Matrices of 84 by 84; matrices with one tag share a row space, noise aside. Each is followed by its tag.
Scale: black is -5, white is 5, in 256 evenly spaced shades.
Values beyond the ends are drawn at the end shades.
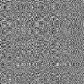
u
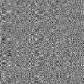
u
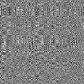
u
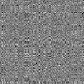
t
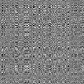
t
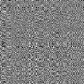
u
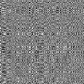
u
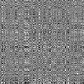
t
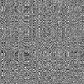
t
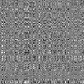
t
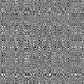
t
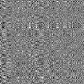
u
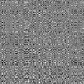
t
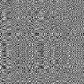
u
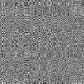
t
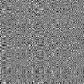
u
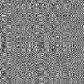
u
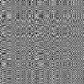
u
